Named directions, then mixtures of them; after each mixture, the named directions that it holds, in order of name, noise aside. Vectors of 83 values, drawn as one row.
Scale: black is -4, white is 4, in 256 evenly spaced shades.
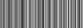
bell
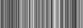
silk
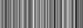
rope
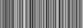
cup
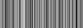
bell, cup, rope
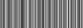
bell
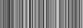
bell, cup, silk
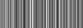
cup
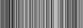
cup, silk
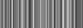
rope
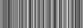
bell, cup, rope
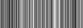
silk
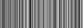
bell, cup, rope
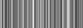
rope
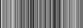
silk
